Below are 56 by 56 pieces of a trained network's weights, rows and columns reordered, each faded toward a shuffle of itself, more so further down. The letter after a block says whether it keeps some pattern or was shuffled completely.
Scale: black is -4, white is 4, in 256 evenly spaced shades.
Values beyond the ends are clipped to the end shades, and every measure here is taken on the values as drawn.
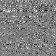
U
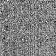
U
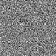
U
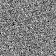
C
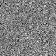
U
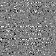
U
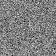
C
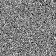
C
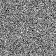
C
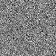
U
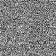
U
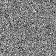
C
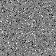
C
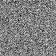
C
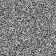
C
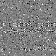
U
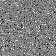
C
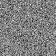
U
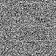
U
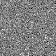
U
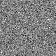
C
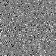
U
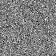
C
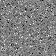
C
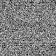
U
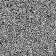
C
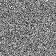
C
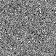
C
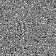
U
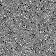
C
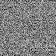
U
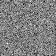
C
